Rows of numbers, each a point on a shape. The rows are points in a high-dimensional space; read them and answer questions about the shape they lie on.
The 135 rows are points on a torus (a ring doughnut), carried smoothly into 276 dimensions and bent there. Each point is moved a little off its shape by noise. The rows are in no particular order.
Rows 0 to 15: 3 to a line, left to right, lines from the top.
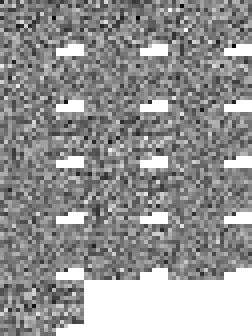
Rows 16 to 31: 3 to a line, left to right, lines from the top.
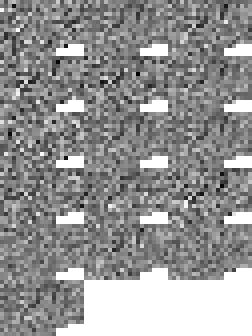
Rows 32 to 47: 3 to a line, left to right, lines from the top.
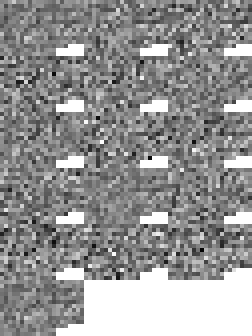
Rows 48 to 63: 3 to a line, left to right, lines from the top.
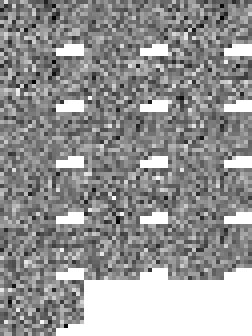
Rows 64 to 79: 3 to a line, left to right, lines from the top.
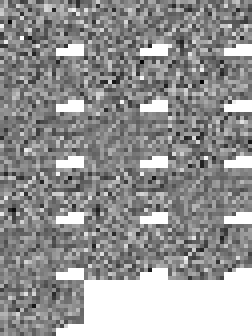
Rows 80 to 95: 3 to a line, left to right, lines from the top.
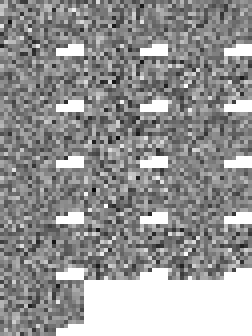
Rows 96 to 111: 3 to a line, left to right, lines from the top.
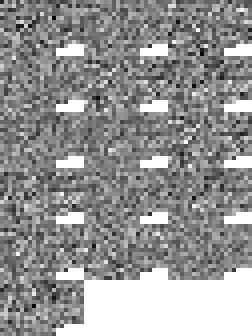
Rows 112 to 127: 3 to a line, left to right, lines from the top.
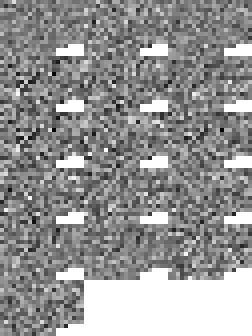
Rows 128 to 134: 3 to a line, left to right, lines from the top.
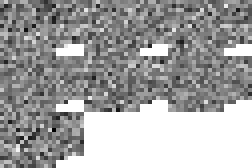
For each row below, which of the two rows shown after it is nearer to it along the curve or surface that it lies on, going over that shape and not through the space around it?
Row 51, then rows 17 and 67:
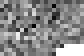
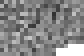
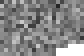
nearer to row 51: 17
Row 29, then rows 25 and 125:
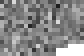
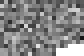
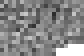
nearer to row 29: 125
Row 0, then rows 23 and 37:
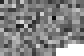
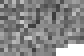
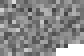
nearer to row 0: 23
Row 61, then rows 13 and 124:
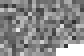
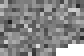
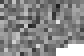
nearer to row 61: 13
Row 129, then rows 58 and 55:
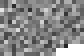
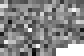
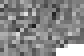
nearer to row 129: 58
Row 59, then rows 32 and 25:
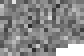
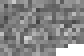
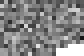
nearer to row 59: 25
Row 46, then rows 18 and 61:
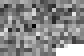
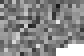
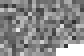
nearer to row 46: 18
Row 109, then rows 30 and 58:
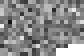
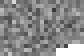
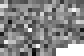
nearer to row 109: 58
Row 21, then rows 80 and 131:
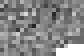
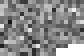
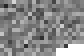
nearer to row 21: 131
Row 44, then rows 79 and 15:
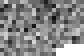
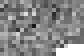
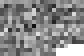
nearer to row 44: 15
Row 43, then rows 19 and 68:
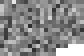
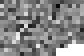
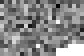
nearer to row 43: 68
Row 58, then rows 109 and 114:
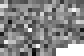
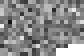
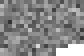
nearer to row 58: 109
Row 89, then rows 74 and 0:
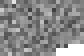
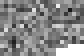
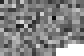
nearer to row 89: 74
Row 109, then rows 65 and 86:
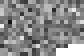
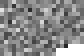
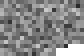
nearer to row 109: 65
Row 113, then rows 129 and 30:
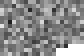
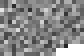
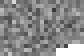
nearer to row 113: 129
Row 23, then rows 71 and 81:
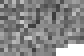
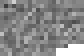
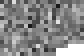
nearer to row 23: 81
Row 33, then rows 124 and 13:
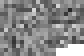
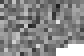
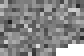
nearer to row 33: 124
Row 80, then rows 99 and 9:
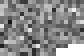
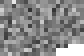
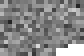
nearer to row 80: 99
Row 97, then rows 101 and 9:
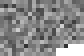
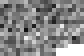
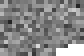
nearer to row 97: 9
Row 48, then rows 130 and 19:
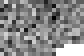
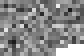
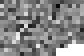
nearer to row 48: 19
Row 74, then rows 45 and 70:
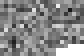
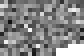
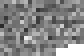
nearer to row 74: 70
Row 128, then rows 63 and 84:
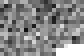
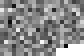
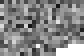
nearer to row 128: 84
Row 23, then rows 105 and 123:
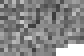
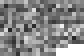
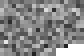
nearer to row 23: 105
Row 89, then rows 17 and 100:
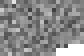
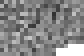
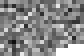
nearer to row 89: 100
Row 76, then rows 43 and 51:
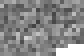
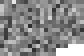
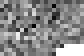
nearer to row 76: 51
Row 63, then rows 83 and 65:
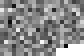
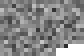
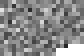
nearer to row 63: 65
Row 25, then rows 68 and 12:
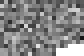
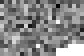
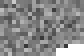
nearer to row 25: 68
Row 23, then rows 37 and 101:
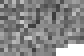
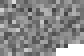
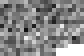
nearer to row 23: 101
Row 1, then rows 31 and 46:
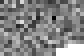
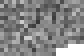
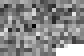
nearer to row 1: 31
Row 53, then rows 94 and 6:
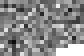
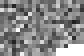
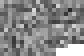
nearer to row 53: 94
